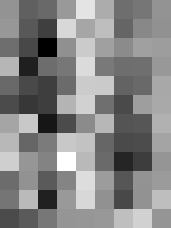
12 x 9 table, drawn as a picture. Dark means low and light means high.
Overall the values sit about 50% of the way up the scale. The top right is the calmest part. No row or column stands out. Stripes running up and down repeat 2 times from left to right.
